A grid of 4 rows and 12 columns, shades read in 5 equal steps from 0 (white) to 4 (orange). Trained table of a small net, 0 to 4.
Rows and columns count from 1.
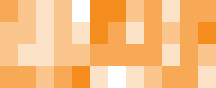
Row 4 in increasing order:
0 1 1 1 2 2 3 3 3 3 3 4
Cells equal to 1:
11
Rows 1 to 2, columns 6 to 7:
4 4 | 4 3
